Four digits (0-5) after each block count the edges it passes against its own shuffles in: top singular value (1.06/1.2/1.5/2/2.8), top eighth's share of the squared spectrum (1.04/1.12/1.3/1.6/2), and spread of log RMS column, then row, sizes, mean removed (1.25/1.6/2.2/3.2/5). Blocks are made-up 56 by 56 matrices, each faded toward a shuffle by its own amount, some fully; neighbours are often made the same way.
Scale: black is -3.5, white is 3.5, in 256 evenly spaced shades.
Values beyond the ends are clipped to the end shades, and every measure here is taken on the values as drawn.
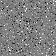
0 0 0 0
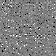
3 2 1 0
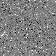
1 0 0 0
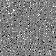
3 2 1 1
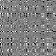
5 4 3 3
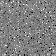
2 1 0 0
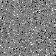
3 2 1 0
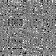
4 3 2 2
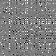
4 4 2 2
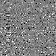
3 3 1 1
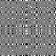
5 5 3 4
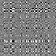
5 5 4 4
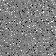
3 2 0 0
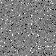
2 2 0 0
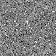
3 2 0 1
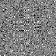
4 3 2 1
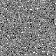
3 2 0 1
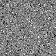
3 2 0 0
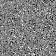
1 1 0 0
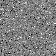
0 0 0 0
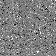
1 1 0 0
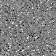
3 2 0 1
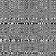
4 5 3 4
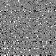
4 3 1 2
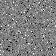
0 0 0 0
